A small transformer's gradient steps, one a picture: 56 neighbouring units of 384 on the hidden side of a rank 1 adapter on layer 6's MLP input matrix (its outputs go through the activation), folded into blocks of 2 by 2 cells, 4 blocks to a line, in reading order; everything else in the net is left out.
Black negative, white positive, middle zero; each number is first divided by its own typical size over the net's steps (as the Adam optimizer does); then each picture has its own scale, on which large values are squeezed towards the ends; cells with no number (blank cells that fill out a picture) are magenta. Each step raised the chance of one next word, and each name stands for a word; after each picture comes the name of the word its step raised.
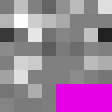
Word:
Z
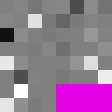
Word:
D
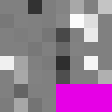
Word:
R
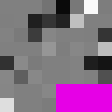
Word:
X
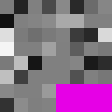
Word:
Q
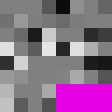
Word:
X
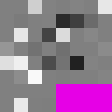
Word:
Z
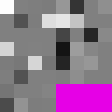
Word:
Q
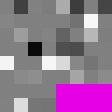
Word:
Q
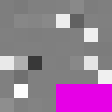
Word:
D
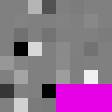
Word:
Z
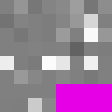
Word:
D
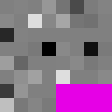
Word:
D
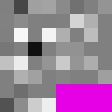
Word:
Q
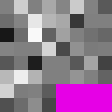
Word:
Z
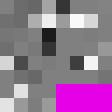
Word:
R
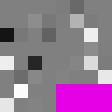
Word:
D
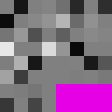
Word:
Q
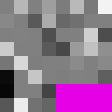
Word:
Z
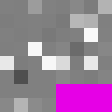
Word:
D
